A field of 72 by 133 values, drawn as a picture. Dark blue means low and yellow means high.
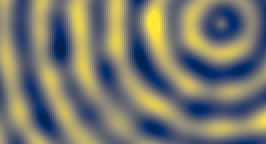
Mirror symmetry: none. Rings: centred on the top right. Ninth with the highest average: top middle. Average level on the scale: 50%. Lone odd cells: none.
